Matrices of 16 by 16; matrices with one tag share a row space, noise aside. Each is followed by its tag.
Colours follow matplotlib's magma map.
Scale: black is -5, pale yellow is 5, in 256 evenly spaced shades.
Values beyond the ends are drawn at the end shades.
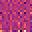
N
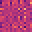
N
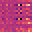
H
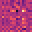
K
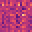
K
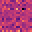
K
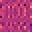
N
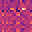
K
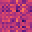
K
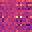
H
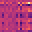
H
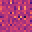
N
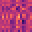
K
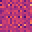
N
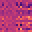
H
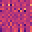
N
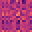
K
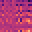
H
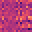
H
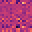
K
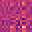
K
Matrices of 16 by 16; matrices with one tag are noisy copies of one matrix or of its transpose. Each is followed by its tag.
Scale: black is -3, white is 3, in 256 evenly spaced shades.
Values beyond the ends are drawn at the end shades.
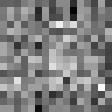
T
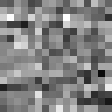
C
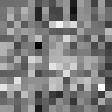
T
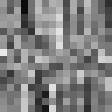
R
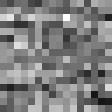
C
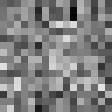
T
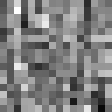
C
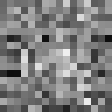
T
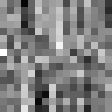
R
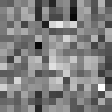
T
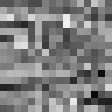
C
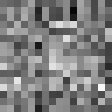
T
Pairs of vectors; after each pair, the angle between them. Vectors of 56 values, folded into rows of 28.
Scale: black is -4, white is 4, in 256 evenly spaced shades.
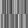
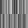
nearly opposite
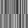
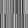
partly aligned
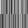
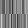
orthogonal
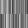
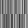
partly opposed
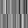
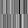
nearly parallel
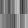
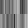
nearly parallel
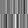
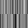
nearly opposite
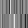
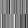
nearly parallel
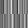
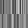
partly aligned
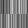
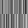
partly opposed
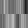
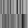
partly opposed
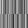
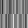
nearly opposite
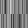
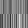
partly opposed
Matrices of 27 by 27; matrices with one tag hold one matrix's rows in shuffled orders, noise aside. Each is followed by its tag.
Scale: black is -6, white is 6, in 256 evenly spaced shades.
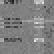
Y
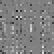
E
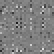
E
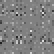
E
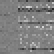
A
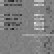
Y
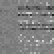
A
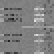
Y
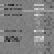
Y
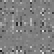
E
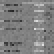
Y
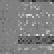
A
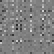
E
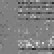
A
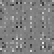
E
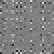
E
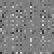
E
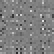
E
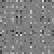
E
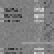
Y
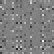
E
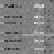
Y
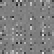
E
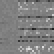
A
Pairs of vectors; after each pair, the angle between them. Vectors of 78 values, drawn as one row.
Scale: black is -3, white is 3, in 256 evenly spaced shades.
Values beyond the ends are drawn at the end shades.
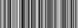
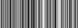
partly aligned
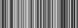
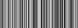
orthogonal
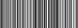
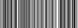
partly opposed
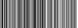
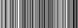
orthogonal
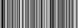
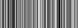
orthogonal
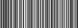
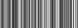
orthogonal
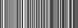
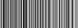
nearly opposite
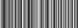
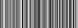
nearly opposite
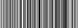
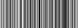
nearly parallel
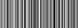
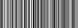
partly aligned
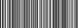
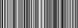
partly aligned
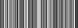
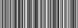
orthogonal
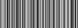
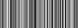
partly opposed
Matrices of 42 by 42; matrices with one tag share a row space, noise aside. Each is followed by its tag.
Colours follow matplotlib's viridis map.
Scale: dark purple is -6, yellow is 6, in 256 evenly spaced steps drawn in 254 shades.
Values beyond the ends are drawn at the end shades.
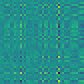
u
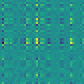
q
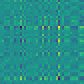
u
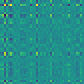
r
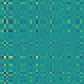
r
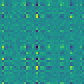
q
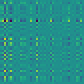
r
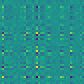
q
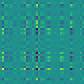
q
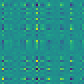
q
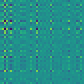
r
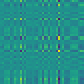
u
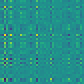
r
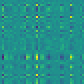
q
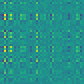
r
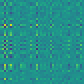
r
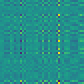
u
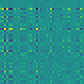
r
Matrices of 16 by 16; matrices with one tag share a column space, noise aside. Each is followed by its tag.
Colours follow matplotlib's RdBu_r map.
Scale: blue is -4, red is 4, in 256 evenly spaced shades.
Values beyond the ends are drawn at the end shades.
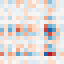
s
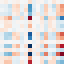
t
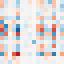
s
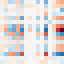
s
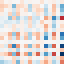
t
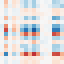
s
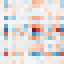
s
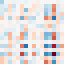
t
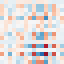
t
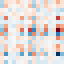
s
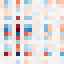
s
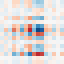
s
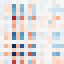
t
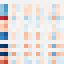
t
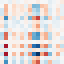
t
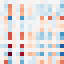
t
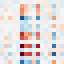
t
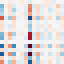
t
